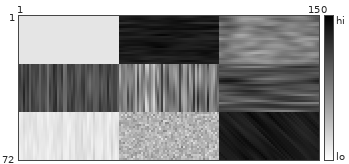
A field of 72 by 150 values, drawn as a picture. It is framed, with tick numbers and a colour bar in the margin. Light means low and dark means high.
It is made of 3 by 3 panels. Panel 1,1: very low, flat. Panel 1,2: very high, streaked across, faint in contrast. Panel 1,3: middling, streaked across. Panel 2,1: high, streaked downward. Panel 2,2: middling, streaked downward, strong in contrast. Panel 2,3: high, streaked across. Panel 3,1: very low, streaked downward, faint in contrast. Panel 3,2: low, fine-grained. Panel 3,3: very high, slanting down to the right, faint in contrast.
